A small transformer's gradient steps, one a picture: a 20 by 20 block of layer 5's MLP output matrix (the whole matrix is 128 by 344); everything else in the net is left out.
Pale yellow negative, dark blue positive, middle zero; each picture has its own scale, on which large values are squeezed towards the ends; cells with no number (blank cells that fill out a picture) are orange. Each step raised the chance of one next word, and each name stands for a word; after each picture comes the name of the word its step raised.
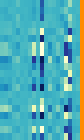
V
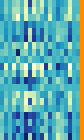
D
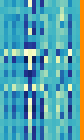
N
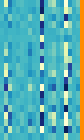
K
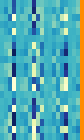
K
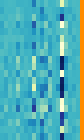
V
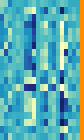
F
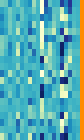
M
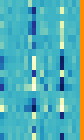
V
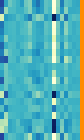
M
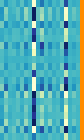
F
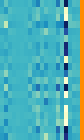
F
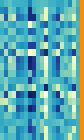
N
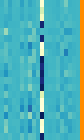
V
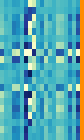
N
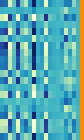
M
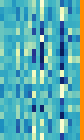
M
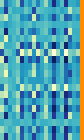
N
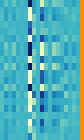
F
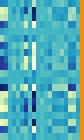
F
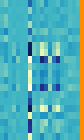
V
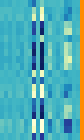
M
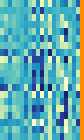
N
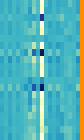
N
